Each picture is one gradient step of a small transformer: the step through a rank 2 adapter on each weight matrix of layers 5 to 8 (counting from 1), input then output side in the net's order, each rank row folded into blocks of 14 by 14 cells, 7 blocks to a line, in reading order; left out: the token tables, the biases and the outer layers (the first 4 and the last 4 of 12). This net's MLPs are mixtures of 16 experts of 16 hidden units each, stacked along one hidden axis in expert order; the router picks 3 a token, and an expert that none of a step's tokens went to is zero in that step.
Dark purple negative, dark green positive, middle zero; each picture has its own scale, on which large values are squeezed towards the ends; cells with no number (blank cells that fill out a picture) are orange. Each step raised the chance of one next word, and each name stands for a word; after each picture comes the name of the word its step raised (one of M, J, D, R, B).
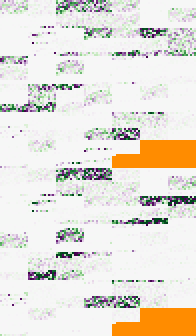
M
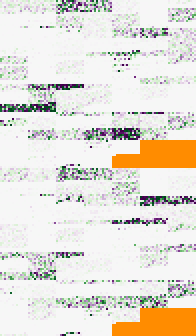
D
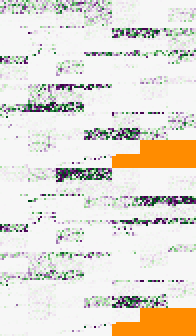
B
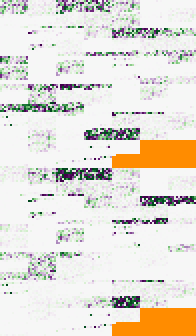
B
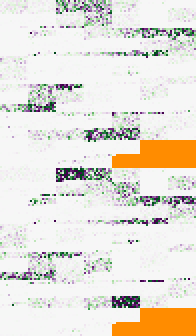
B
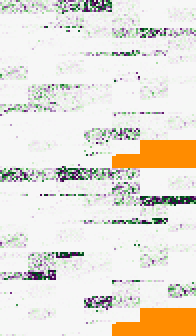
M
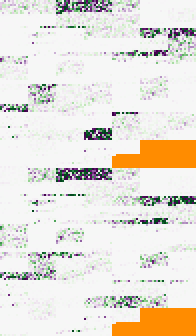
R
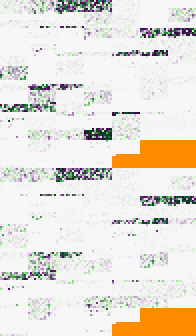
R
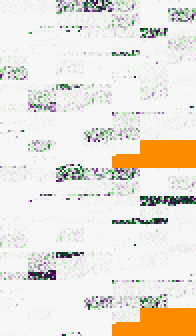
M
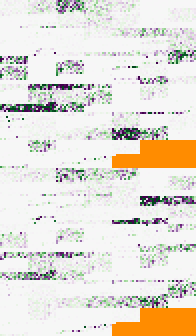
D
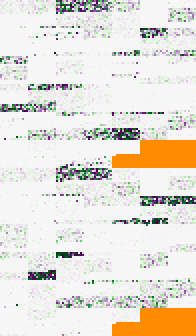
M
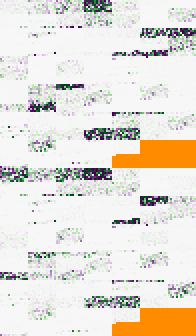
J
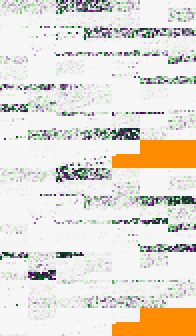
M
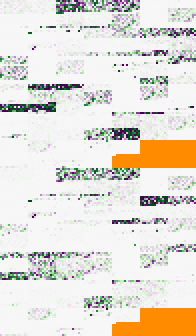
D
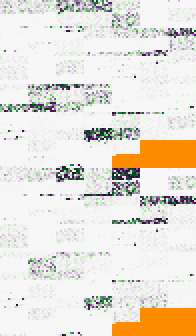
J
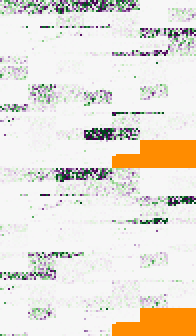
R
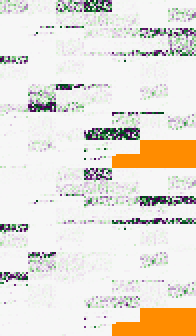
J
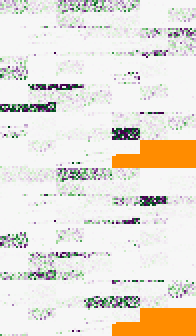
D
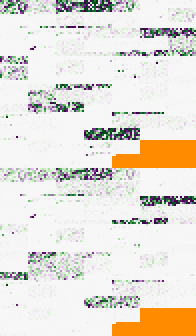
J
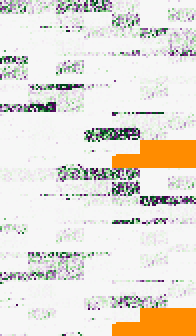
J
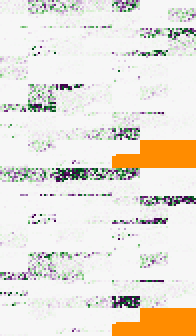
B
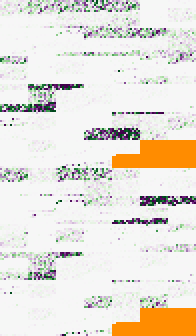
D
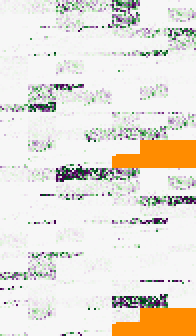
B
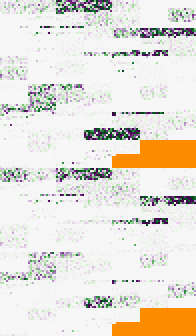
J
